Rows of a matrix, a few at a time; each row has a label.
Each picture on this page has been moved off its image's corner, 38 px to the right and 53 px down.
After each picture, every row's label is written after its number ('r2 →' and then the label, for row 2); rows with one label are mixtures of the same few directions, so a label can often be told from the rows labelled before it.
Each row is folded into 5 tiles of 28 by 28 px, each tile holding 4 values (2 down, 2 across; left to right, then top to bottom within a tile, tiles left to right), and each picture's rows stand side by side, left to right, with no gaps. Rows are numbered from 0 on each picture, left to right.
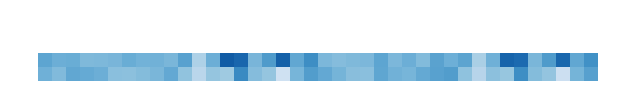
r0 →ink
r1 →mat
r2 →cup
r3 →mat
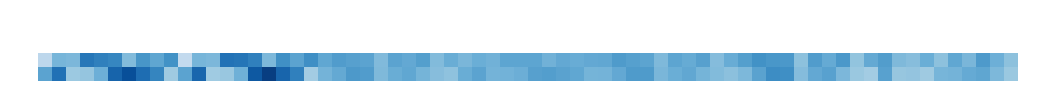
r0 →ink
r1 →ink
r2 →cup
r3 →ink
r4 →cup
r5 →cup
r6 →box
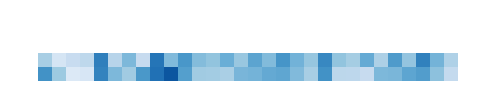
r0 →cup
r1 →box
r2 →box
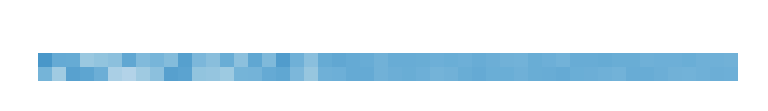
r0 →ink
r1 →box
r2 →cup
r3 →mat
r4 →ink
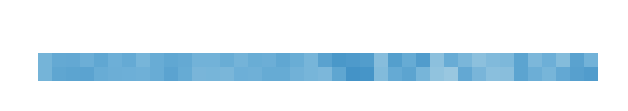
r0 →box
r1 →box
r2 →cup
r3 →cup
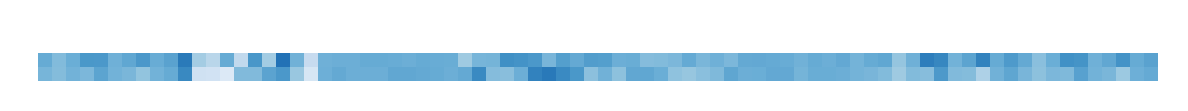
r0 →mat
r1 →box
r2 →ink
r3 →ink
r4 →ink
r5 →cup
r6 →mat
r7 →mat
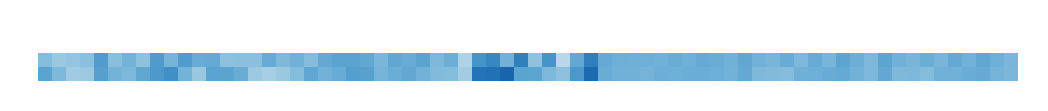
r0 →cup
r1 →ink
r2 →cup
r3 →box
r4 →box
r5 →box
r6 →box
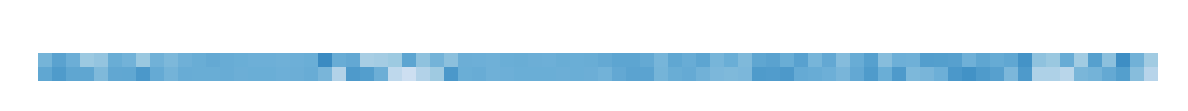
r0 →mat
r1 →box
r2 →ink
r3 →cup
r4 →cup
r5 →box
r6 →ink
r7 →box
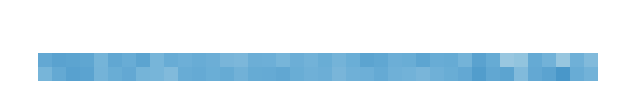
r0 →cup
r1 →mat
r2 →mat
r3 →mat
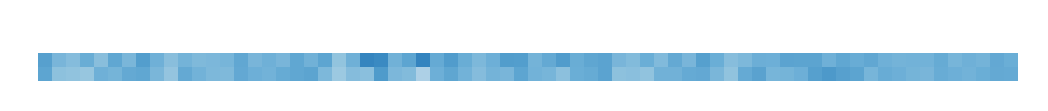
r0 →box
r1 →cup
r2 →mat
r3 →mat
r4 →box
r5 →ink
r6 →cup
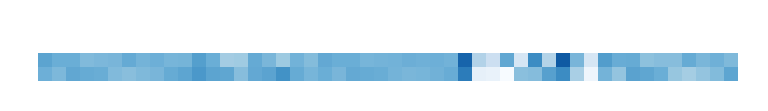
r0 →ink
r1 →mat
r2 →ink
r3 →box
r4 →ink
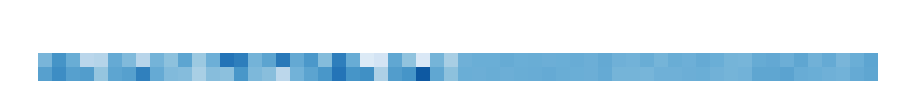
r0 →mat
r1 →mat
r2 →mat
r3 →ink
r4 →box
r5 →box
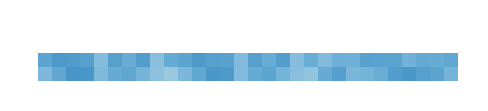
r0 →cup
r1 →cup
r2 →ink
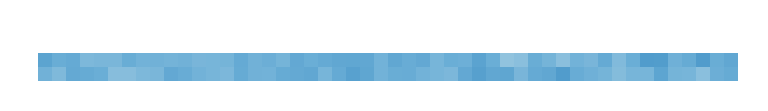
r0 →ink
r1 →cup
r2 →cup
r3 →mat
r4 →mat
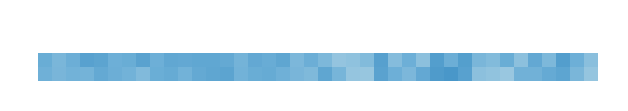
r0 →mat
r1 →cup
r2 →cup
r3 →box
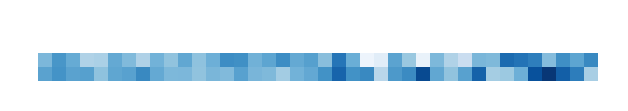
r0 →mat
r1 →mat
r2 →mat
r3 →ink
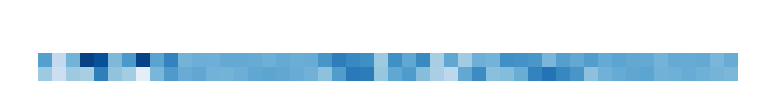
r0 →mat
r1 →ink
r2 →cup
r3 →ink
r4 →cup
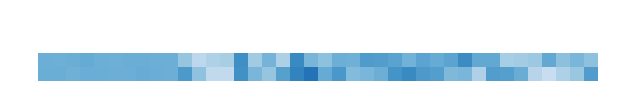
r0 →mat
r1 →cup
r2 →ink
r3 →ink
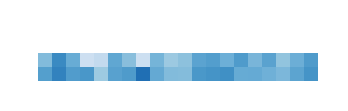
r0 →mat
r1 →box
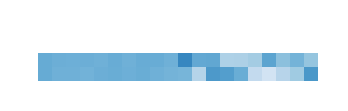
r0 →box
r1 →ink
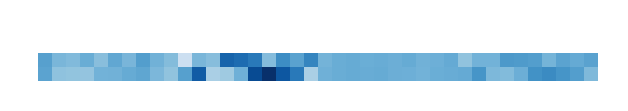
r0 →box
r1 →ink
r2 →box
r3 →ink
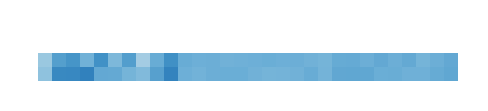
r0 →box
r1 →ink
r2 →box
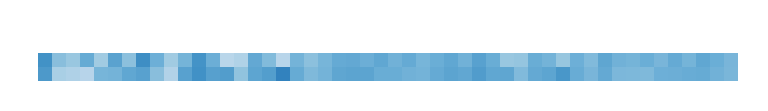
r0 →box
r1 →mat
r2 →box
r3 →mat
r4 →box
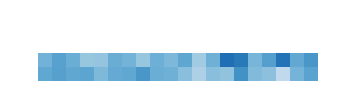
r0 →mat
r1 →mat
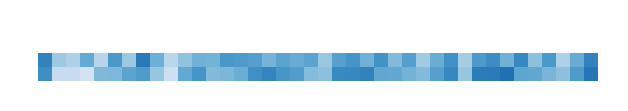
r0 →box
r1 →ink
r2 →box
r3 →box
